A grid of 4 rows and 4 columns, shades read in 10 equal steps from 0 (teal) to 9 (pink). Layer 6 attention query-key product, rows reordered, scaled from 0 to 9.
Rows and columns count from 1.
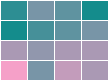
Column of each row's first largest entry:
2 4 1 1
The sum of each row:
8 9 23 26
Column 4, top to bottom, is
0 4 6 6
